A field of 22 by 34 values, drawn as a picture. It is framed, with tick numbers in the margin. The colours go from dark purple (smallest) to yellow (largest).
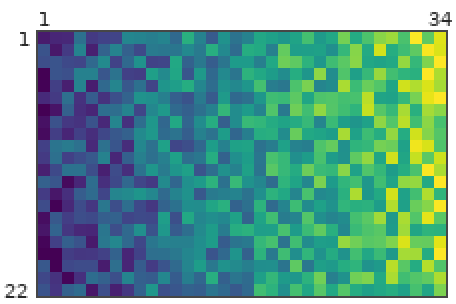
Values rise toward the right. The ninth with the highest average is the top right. No single row or column stands out from its neighbours. On average the colour sits 50% of the way up the scale. The grain is fine, like static.
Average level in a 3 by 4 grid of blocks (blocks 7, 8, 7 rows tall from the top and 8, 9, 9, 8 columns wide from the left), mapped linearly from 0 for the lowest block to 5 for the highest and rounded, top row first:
0 2 4 5 | 0 2 3 5 | 0 2 3 5
